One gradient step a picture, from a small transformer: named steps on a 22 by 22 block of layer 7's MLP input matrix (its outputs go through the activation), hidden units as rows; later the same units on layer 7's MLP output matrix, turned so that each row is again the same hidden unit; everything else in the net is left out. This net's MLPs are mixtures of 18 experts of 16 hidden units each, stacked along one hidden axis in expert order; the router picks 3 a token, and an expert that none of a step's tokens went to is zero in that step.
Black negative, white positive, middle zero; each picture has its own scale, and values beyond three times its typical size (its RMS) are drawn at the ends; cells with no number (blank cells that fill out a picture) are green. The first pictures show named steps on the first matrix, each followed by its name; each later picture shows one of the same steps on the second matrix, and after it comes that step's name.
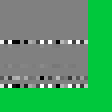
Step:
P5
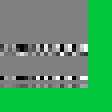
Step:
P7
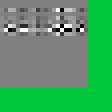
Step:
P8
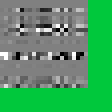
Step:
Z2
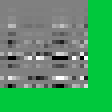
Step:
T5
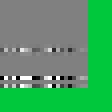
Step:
P7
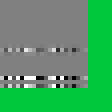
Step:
P7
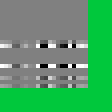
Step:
P5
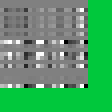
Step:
T5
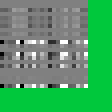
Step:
T5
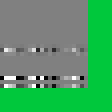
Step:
P7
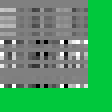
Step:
T5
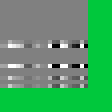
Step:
P5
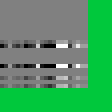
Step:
P5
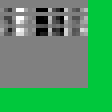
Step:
P8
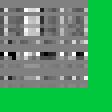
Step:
Z2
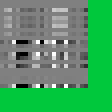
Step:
T5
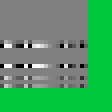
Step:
P5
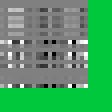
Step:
T5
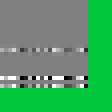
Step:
P7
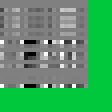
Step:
T5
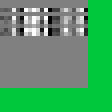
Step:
P8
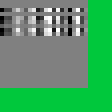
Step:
P8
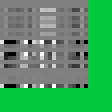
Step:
T5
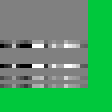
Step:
P5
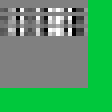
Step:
P8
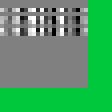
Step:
P8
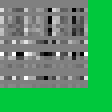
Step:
Z2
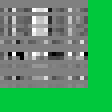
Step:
Z2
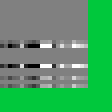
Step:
P5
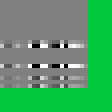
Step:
P5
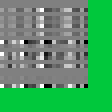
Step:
T5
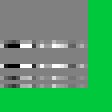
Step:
P5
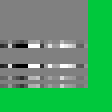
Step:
P5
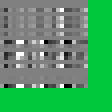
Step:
T5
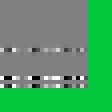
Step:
P7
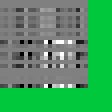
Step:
T5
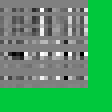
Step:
Z2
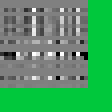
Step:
Z2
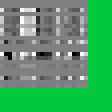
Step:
Z2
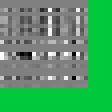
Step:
Z2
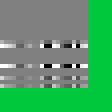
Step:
P5
